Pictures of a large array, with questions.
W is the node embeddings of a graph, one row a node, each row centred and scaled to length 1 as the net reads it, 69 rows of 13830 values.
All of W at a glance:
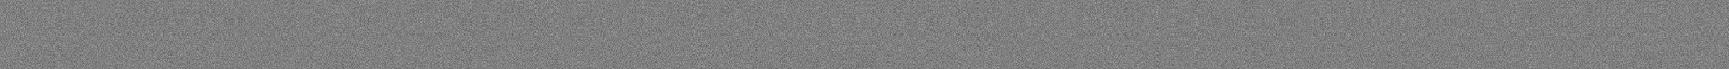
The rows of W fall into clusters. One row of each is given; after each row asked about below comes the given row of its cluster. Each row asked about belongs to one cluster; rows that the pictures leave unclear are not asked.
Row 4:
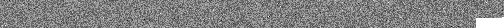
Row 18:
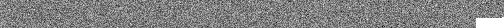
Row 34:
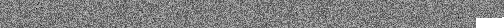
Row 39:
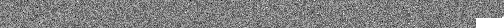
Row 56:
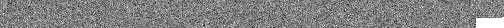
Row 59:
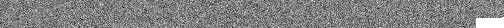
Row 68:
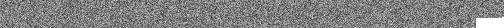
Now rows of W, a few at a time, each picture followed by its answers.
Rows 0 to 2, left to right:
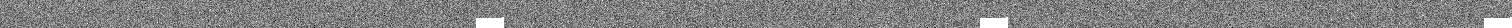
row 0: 4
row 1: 68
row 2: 39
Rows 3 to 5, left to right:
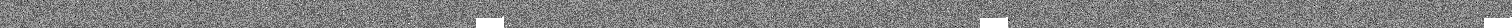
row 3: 39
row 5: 34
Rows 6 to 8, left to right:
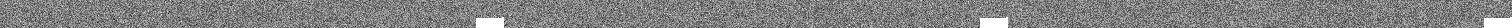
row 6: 68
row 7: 39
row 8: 39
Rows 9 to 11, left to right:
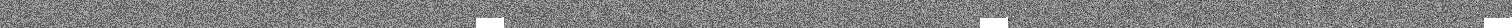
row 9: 34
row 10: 18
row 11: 34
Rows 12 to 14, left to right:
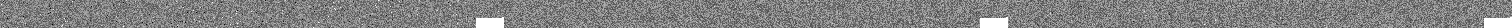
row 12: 34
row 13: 59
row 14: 68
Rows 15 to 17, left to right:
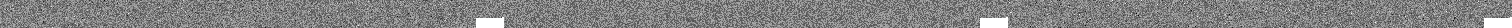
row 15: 39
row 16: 68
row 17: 39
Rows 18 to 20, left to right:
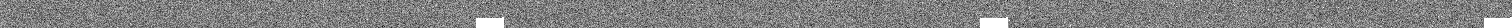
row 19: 18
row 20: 34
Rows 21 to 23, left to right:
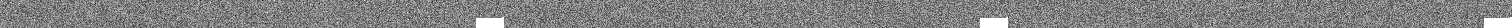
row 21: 18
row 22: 18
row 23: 56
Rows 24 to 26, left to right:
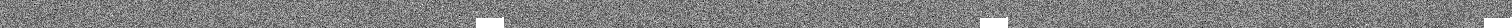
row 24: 18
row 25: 18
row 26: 39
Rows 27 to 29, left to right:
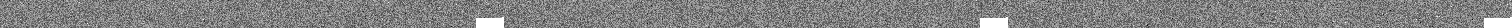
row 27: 4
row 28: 4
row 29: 18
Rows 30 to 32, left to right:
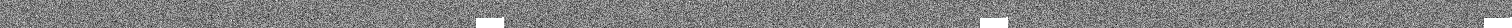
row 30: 68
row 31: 68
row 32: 56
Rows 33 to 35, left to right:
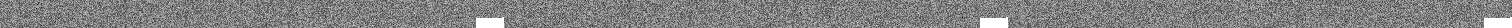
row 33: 34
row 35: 34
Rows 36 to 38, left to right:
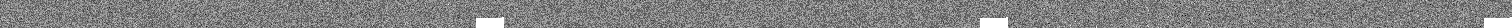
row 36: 56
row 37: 39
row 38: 34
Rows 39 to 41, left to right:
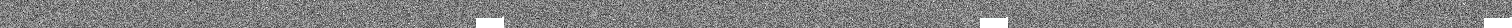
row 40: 18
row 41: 4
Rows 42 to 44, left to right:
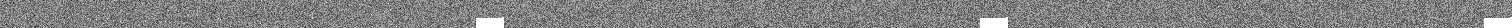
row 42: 68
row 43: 4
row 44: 59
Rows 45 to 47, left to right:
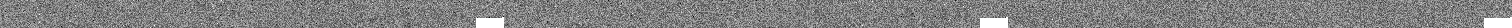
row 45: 39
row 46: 39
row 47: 18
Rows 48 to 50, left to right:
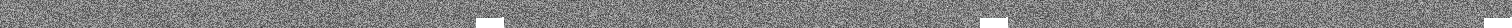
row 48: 56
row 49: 18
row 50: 18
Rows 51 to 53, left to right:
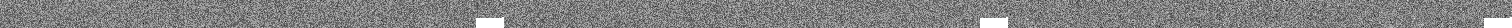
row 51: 4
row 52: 68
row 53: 68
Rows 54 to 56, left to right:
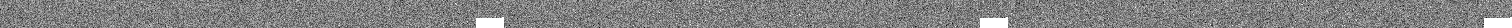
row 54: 4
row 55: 4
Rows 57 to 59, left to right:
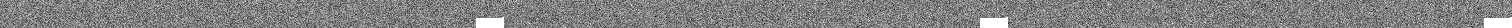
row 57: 59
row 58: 68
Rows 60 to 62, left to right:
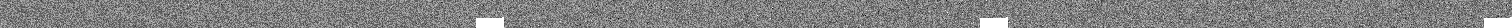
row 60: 18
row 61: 4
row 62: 4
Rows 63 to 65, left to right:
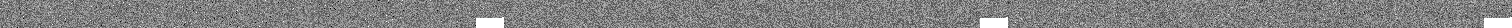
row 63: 34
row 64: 59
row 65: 56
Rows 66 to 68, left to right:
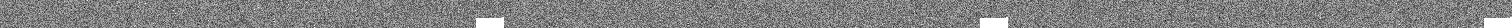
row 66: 4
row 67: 59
